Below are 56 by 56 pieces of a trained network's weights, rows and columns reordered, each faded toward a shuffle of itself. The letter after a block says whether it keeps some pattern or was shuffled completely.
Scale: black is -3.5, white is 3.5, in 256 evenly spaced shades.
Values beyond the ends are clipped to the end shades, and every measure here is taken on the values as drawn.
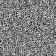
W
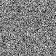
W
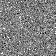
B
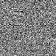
W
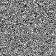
W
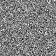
B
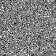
B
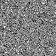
W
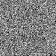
W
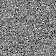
B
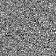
W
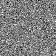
B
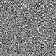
W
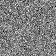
B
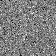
B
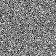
B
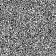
B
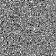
W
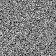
B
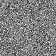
B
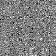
W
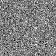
W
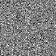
W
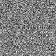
W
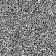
W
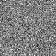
W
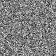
B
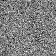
B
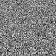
W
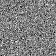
B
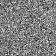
B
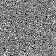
B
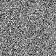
W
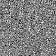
W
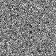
W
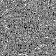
W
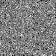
W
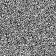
B
